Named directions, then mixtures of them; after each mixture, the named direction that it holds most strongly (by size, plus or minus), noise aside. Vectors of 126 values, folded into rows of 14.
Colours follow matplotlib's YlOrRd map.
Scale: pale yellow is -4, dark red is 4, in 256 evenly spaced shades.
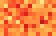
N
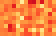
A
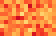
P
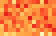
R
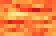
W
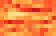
W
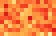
R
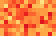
N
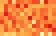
R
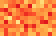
N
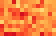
R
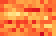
W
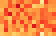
R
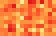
A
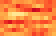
W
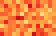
P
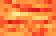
W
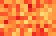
P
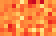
A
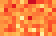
A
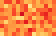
P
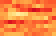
W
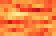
W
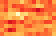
W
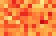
N
